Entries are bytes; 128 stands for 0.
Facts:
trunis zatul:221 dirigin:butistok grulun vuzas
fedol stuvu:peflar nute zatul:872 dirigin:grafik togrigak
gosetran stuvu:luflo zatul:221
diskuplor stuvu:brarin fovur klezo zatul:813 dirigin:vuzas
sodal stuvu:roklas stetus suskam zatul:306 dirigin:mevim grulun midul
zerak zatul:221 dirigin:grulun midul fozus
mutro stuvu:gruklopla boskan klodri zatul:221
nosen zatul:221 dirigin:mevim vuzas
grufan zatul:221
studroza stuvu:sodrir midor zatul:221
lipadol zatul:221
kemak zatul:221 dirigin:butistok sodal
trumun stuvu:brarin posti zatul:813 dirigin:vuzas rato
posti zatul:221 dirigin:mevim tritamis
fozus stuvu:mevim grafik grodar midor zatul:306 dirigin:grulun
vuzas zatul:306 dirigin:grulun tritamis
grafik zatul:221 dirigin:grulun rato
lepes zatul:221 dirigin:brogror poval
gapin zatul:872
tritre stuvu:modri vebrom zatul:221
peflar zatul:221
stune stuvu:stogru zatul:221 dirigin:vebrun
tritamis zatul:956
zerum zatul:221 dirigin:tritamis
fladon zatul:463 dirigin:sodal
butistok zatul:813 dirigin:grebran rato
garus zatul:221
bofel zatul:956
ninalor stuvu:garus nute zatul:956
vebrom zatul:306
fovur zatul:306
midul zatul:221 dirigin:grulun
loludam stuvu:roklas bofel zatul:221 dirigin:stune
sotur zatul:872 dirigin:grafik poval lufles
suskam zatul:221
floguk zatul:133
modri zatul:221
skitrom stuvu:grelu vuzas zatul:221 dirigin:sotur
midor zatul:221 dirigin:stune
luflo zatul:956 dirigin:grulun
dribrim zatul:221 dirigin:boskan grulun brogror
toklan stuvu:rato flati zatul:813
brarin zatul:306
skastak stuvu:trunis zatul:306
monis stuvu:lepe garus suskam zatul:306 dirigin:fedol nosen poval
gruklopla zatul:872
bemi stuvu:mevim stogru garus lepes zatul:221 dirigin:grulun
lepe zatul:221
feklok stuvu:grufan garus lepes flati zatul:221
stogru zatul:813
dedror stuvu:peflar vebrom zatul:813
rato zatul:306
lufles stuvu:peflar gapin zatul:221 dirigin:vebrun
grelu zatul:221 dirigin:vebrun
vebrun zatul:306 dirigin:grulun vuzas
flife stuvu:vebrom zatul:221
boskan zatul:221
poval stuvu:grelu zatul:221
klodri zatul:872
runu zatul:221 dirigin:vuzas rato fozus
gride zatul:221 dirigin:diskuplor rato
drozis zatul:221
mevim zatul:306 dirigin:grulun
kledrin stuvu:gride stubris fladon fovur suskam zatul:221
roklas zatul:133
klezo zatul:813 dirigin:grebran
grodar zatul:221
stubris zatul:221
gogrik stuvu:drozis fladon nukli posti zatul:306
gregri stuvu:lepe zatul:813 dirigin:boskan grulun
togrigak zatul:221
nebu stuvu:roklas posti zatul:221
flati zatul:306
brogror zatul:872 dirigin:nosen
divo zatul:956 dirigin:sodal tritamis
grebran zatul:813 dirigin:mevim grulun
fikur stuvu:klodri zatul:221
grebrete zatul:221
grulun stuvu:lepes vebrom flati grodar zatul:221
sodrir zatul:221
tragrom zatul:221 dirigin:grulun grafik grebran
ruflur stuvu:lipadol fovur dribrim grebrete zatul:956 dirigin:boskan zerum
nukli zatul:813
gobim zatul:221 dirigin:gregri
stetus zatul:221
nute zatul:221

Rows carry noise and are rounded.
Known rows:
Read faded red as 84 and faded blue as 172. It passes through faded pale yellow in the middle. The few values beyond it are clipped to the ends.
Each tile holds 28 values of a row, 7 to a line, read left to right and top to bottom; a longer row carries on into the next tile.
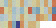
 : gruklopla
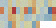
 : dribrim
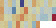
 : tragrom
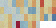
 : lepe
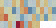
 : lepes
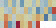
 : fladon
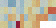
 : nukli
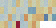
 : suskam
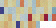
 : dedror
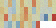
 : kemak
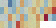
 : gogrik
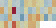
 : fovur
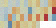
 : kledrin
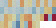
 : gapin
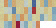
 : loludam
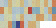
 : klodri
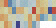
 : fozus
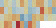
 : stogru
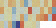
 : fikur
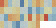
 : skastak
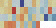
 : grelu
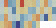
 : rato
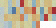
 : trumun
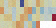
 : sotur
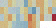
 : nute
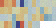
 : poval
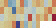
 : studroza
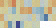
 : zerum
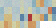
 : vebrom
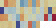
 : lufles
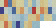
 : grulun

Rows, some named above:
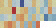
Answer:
grelu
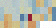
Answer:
vebrom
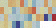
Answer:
boskan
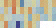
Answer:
tritamis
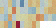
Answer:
stubris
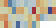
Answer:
fozus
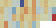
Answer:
grebran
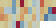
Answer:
gregri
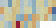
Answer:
bofel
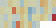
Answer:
brogror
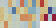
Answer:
fedol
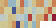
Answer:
studroza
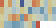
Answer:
trunis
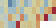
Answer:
gogrik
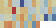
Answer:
grelu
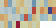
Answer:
sodal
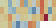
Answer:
ninalor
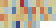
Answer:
bemi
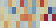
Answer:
fedol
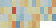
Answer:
brarin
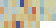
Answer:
klezo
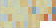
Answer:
floguk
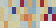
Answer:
fedol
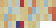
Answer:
gosetran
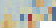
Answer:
vebrom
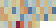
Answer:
lepes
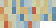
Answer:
mevim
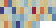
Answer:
grulun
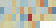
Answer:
modri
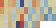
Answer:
skitrom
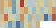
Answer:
gobim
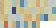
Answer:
grafik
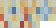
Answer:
luflo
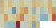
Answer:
runu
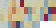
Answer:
ruflur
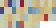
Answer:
toklan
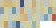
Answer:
midul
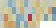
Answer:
grodar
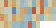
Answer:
stune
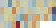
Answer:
bofel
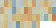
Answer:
butistok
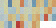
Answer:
nebu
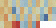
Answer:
midor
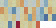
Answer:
posti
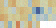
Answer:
divo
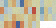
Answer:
klezo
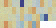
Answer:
vebrun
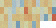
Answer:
butistok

